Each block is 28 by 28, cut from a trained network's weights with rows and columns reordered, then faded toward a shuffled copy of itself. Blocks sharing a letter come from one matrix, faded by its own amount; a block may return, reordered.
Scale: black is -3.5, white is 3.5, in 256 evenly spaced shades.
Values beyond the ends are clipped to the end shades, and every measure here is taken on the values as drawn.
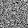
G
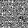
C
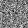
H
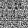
C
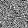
G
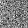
H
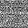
C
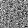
H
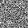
G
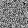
G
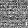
C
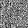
H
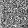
H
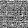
C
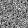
G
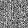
H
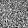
G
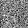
H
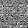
C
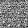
C
